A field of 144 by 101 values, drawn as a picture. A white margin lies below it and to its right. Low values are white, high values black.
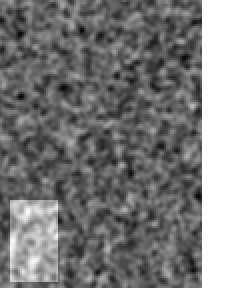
Ninth with the lowest average: bottom left. Mirror symmetry: none. Average level on the scale: 60%. Odd patch: lower, in the bottom left. Grain: blotchy.
